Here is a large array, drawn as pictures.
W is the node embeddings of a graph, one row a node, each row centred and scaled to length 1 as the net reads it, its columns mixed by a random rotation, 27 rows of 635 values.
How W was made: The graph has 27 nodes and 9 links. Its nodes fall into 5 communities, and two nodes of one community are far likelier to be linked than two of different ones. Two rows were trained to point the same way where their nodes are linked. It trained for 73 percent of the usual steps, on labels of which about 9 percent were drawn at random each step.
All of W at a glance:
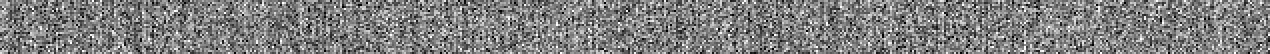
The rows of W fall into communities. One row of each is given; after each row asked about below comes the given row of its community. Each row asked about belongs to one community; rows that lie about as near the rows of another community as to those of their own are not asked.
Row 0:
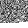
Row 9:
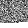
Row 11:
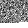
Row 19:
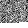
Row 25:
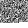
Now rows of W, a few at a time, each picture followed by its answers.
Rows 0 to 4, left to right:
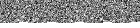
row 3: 25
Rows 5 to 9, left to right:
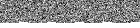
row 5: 19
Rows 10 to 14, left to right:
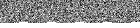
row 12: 9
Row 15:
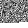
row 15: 11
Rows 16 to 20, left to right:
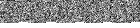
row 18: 0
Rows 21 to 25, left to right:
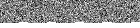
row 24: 19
